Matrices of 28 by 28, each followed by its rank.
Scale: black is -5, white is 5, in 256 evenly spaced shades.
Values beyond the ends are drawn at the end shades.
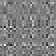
three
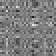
three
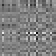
two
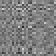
three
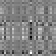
two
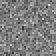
full rank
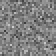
full rank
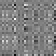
two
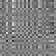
two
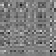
three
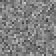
full rank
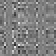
three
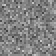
full rank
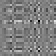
two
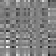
two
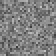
full rank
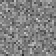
full rank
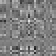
three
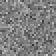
full rank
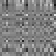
two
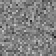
full rank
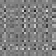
two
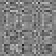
three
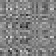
three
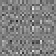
three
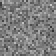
full rank
